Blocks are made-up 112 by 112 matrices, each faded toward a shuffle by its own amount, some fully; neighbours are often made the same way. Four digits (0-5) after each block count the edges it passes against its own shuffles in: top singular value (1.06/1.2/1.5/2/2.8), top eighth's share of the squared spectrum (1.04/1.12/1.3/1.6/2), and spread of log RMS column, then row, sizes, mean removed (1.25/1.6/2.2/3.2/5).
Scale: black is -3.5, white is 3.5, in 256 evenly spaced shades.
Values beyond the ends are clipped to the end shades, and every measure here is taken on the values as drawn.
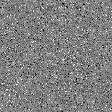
3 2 1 1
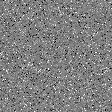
0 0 0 0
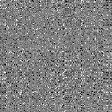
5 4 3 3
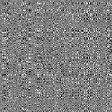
5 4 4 4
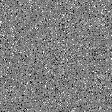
3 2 1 0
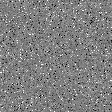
0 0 0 0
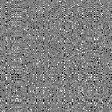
5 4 3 2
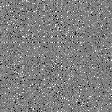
4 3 2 2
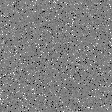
0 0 0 0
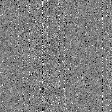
2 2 3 0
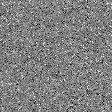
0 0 1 0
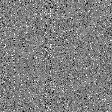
1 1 2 0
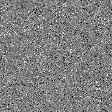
0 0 1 0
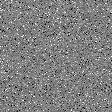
0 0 0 0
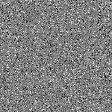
0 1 2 0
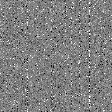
2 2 3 0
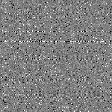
4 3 2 2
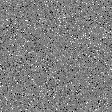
2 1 0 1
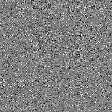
4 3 1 2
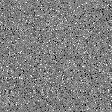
3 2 0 1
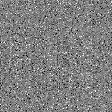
3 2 1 1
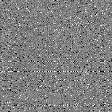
4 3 1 2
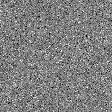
2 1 0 0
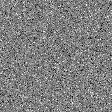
1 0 0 0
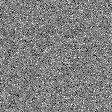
2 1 0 0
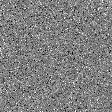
1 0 0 0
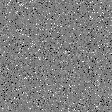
2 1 0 0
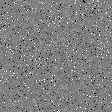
0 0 0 0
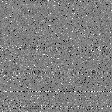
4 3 0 2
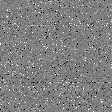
2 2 0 1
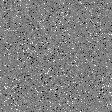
1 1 0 0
